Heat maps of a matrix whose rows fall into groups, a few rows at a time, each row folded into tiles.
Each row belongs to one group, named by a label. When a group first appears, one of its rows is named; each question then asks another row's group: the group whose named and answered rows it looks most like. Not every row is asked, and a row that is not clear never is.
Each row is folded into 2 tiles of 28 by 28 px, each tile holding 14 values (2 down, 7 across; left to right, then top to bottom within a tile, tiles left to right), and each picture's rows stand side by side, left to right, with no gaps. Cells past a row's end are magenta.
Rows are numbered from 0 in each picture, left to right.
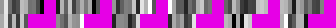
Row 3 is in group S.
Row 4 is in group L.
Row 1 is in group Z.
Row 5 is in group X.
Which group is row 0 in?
X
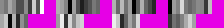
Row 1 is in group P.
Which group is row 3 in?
Z
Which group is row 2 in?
P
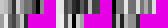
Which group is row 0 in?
X
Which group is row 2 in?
Z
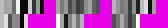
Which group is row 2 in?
S
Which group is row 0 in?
P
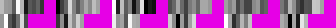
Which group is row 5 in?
L
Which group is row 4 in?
P
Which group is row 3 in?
L
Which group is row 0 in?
X
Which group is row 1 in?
Z
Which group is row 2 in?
P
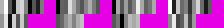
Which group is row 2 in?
Z
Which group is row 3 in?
P
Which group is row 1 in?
Z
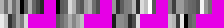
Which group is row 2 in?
S
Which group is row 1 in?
Z
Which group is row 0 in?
P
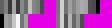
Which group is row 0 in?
Z
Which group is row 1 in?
X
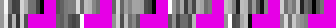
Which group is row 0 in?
X
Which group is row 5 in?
P
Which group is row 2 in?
X
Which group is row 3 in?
S
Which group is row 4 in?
X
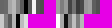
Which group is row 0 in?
L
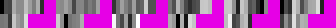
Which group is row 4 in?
X
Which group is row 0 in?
Z
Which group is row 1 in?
L
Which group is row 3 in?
L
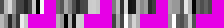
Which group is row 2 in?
Z
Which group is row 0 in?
L
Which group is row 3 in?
X
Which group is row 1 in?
L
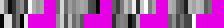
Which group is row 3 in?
S
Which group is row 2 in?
S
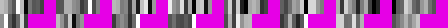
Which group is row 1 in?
L
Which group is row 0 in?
X
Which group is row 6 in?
P
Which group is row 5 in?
S
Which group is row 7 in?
Z
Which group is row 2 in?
S
